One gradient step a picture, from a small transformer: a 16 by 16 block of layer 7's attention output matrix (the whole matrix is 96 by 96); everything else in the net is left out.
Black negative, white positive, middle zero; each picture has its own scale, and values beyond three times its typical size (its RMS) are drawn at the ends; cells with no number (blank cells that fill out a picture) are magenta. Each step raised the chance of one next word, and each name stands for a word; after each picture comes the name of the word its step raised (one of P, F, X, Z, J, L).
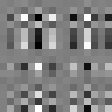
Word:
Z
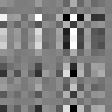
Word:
Z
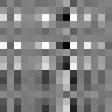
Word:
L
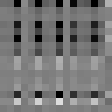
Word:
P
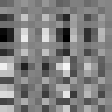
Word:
Z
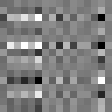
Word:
L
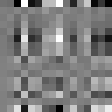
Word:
P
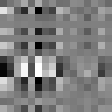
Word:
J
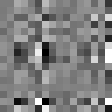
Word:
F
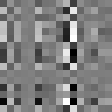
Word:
F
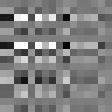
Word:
L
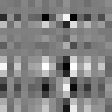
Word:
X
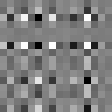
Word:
L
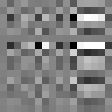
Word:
L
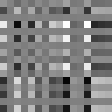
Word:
J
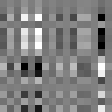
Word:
Z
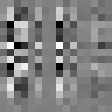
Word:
J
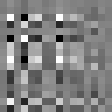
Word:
F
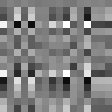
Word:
X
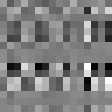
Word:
J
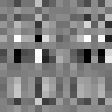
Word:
F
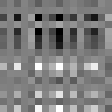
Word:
Z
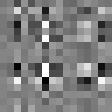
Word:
J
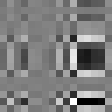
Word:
F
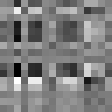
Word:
J
